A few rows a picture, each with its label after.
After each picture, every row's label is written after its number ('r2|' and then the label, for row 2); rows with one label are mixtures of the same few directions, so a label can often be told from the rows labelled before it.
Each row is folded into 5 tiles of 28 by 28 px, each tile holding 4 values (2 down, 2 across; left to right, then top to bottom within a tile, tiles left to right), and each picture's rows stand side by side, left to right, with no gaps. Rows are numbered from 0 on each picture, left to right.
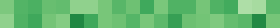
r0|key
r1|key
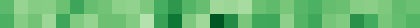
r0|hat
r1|key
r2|key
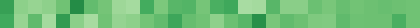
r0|hat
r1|key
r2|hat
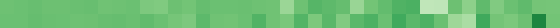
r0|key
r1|hat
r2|hat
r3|hat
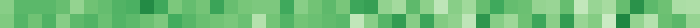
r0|hat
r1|hat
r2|key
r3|hat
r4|hat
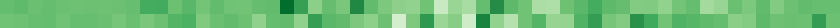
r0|hat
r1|hat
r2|hat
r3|hat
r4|key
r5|hat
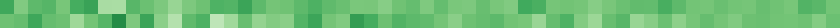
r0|key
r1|key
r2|key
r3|key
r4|key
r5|key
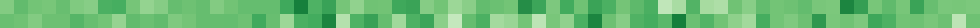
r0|key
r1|hat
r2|hat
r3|key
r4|key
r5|hat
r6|hat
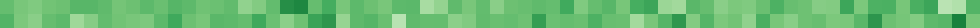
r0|key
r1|key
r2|hat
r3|hat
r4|key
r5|hat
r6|key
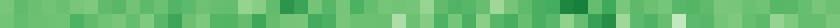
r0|key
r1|key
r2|hat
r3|hat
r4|hat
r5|key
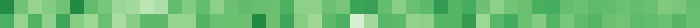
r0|hat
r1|hat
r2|key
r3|hat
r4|key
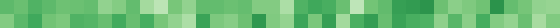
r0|key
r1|hat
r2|hat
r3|hat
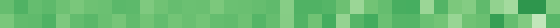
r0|hat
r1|hat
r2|hat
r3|key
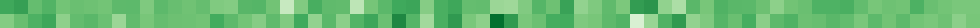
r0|hat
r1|key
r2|hat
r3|key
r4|key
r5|hat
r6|hat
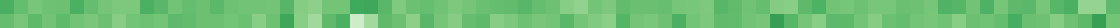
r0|hat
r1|hat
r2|key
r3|key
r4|hat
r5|key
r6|key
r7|key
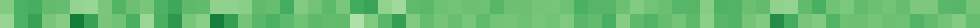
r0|key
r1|key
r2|key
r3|hat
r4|hat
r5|key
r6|key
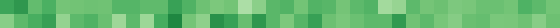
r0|hat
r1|key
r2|key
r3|key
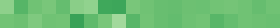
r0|key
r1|key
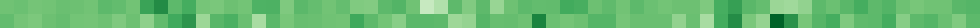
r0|key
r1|hat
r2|key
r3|hat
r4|hat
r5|key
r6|hat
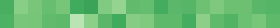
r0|key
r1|hat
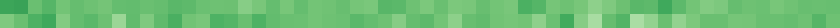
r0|hat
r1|key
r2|key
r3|key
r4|key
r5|hat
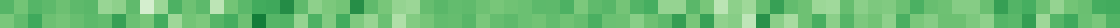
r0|key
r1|hat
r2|hat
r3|hat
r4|key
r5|hat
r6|hat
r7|hat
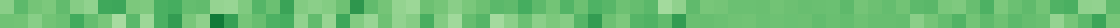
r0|key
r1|key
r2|hat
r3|key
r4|key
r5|hat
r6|key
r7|key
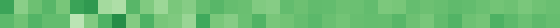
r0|key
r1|hat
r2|key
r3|key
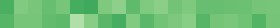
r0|key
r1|hat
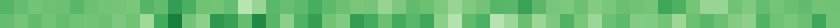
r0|hat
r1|key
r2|key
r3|key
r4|key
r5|hat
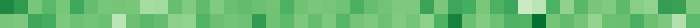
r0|hat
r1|hat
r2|hat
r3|key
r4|key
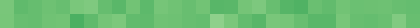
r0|key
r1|key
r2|hat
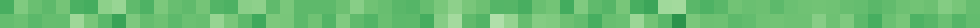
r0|key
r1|key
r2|hat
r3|key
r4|key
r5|hat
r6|key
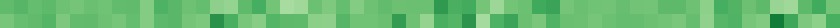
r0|hat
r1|key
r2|hat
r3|hat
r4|key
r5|key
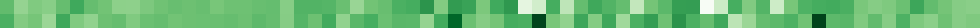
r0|hat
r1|hat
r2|hat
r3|key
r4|hat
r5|hat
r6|hat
